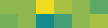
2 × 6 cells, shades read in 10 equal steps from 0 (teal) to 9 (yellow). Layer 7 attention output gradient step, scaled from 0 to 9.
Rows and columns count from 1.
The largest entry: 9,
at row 1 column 3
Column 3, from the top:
9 0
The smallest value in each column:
4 5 0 2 5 3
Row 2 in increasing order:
0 2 4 5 5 6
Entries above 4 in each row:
5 3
